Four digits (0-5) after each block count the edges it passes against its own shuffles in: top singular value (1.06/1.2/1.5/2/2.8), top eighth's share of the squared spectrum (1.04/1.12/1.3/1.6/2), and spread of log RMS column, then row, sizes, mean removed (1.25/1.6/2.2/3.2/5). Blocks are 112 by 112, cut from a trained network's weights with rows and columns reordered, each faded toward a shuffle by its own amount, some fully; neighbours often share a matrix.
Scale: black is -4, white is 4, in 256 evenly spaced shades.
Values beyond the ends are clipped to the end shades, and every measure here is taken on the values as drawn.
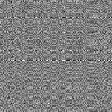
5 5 1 3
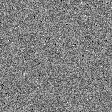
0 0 0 0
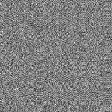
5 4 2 1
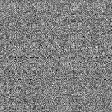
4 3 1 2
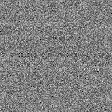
3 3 1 1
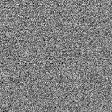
3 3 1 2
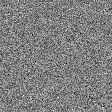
0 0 0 0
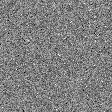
0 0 0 0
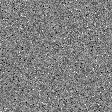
0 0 0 0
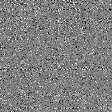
4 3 1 3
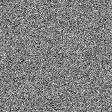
1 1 0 0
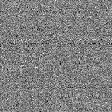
3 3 1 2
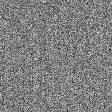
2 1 0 0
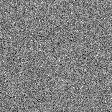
1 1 0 0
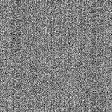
3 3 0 1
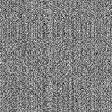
4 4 1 2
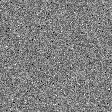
0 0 0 0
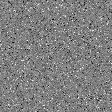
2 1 0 0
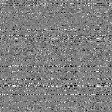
4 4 1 4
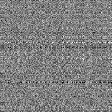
4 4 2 3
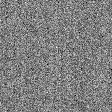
2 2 0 0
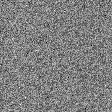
1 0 0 0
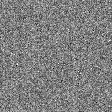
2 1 0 0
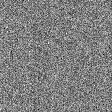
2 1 0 0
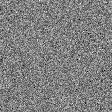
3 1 0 0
